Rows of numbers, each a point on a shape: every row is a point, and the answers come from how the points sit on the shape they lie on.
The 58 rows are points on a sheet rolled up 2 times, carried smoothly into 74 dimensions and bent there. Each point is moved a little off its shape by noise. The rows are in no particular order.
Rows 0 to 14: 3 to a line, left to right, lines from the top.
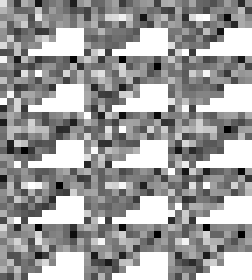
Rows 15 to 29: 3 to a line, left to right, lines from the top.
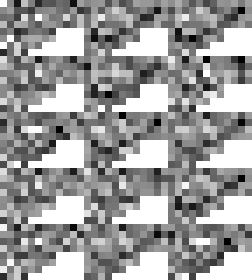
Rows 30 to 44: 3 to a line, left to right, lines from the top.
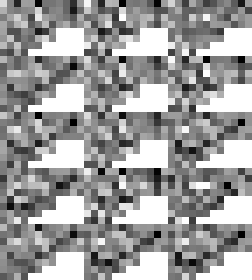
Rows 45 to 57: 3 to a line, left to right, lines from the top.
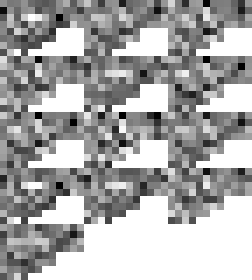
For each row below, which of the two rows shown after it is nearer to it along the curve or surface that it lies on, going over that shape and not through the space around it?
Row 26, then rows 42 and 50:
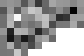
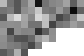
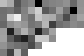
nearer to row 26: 50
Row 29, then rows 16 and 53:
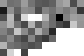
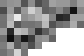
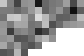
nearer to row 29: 16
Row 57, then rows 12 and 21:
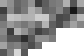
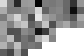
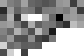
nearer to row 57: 12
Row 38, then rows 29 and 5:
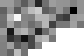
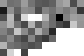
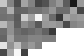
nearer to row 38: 29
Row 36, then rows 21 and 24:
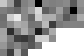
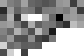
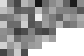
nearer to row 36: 24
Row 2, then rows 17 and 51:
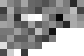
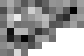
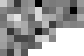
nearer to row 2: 17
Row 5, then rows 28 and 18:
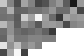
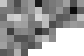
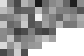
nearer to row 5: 18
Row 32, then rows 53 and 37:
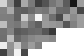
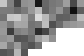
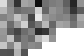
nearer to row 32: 37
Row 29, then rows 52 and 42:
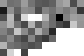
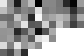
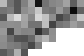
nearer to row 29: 52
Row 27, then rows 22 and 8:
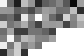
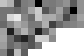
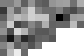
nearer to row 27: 8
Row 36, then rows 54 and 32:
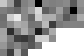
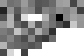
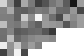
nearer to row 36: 32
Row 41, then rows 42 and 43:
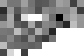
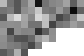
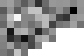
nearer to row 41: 43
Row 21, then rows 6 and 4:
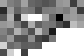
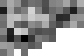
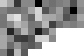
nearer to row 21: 6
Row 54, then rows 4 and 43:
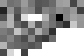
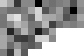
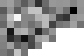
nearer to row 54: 43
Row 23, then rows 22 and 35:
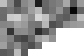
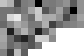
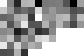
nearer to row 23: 22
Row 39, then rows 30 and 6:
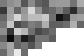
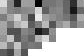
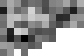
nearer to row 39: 6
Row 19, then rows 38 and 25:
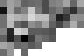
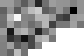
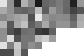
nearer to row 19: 38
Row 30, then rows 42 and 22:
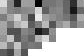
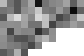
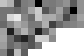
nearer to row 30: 22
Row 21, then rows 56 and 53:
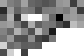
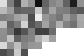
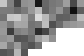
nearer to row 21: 56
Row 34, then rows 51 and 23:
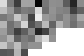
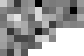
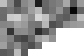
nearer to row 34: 51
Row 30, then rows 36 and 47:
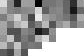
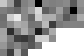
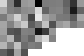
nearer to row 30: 47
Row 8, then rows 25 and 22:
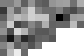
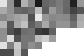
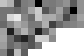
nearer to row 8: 22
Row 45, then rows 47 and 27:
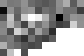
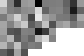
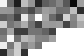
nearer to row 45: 27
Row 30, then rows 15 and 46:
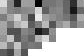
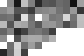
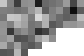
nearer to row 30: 46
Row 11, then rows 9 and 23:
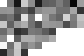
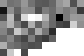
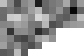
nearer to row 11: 9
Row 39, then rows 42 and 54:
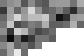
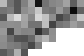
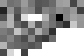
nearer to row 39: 54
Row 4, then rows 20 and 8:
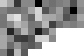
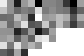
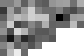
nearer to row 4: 8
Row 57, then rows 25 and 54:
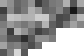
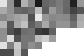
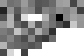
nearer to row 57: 25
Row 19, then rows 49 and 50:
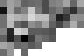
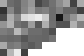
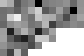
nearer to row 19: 50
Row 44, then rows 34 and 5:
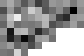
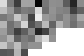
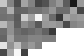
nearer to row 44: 34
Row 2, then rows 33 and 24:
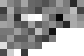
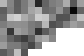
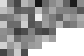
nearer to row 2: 24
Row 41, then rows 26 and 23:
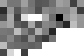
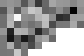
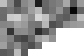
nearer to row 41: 26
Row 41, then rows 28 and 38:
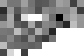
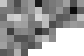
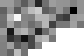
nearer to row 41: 38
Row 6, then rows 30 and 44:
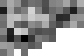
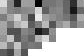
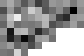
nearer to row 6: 44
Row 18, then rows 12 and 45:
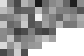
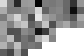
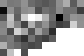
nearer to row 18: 12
